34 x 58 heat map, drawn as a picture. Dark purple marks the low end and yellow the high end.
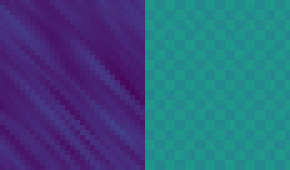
It is made of 1 by 2 panels. Panel 1,1: very low, slanting down to the right, faint in contrast. Panel 1,2: middling, checkered, faint in contrast.
